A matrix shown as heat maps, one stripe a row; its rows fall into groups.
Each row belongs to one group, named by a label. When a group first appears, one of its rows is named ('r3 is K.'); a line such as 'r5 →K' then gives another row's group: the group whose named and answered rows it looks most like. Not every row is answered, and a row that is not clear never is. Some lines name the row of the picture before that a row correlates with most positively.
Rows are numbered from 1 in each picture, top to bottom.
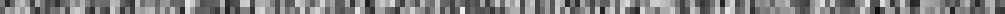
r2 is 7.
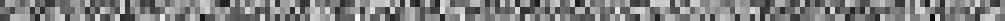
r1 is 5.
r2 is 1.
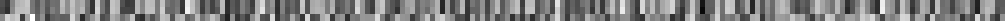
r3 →5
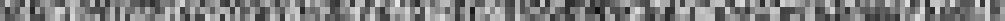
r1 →5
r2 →1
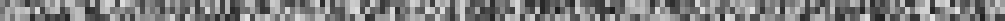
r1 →1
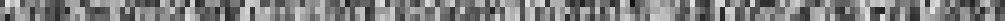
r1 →5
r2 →7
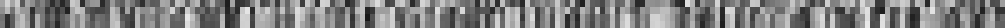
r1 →5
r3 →7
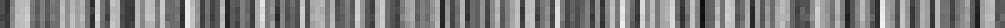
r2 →7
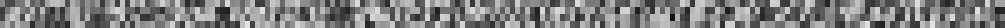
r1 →1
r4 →7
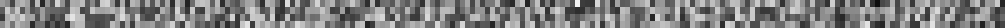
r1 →1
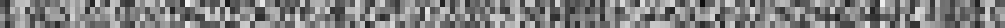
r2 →1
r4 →7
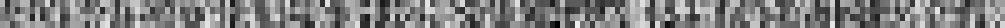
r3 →1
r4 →1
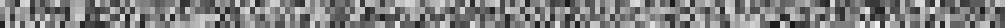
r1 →1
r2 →7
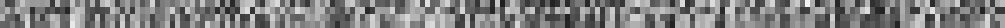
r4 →1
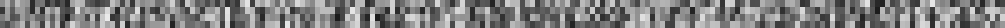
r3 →1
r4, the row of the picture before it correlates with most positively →1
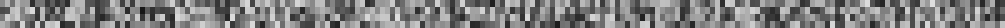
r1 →7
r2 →5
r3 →5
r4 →1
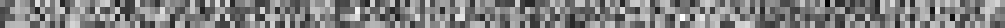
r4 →5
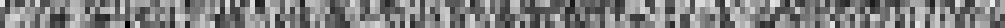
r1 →1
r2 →1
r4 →5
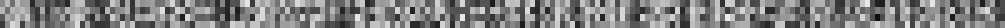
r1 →7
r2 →5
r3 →7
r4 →5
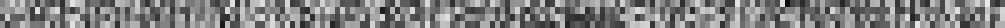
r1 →5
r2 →1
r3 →5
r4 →1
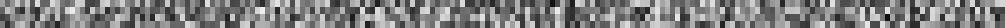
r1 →1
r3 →5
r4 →7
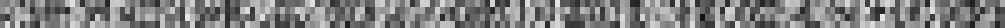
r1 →5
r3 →7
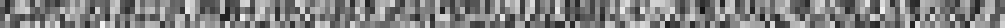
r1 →7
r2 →7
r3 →5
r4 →1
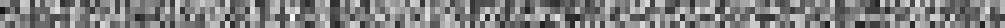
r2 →1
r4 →1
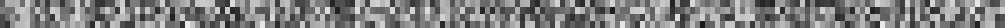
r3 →5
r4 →7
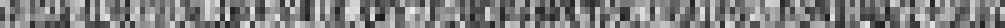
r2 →1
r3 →1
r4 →7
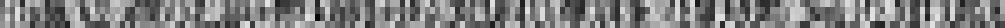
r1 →5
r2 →5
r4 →7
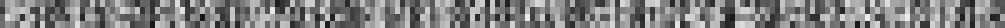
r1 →5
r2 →5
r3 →5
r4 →5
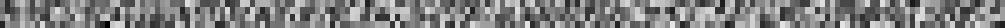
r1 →7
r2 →1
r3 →1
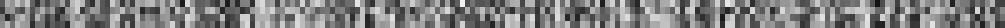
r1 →7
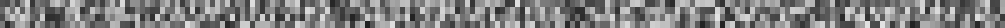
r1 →1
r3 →5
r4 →7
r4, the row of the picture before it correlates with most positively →3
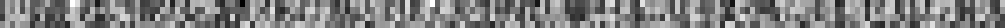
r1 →5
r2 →5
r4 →7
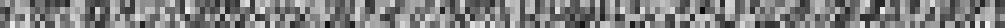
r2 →7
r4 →5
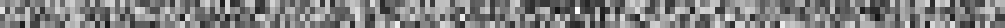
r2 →1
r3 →7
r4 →5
